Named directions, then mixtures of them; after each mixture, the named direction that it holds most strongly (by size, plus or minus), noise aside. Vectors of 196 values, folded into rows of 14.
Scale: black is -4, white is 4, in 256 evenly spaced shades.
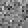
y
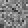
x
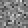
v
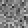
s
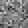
y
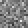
s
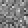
s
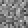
s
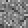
x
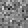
y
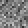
s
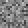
s
